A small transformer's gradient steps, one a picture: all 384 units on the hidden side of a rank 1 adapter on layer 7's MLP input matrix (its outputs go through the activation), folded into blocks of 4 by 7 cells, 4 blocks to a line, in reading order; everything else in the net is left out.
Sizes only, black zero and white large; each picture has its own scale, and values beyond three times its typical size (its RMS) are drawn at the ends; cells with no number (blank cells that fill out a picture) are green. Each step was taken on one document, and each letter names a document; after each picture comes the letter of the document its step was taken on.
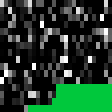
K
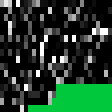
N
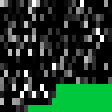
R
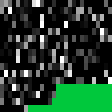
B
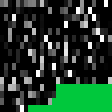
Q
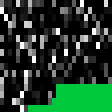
K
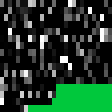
B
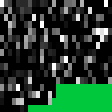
N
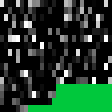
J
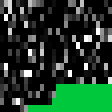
B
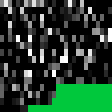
N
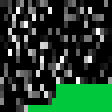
J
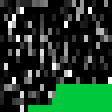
Q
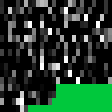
Q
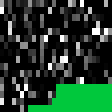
N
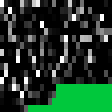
K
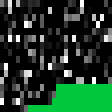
B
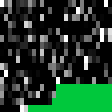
B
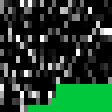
K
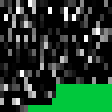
J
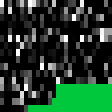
K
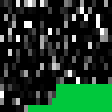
Q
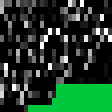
N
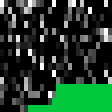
K
